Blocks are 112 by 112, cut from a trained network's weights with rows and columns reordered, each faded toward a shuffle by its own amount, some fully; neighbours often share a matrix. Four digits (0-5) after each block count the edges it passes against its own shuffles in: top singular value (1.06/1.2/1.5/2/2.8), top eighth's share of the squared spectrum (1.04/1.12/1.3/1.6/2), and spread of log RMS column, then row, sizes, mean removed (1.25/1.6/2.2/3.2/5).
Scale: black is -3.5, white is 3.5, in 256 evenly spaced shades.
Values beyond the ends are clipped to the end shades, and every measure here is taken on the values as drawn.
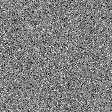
1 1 0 0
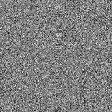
3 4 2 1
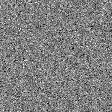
2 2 0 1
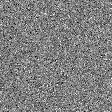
0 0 0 0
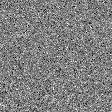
0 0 0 0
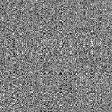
4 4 3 3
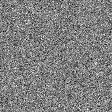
0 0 0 0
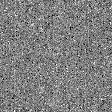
1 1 0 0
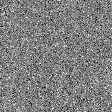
0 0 0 0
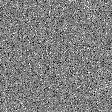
0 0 0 0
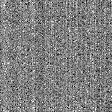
3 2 0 2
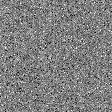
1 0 0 0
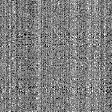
4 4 1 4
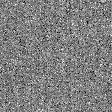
1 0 0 0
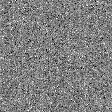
1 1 0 0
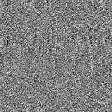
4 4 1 1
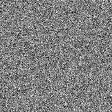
2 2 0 0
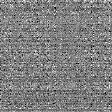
4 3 3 1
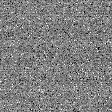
2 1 1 0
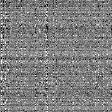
4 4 4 1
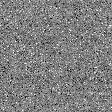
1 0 0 0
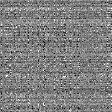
4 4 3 2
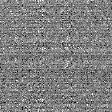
4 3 3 1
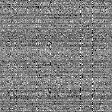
4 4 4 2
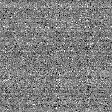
3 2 2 0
